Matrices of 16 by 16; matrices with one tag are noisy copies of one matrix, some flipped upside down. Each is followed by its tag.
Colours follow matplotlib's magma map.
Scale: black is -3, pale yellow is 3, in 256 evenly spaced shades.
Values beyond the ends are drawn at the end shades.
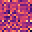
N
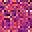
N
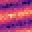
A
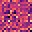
N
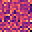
N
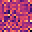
N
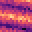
A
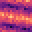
A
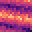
A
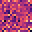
N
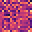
N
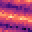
A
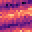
A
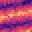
A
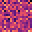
N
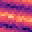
A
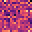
N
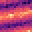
A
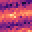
A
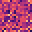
N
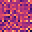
N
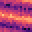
A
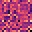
N
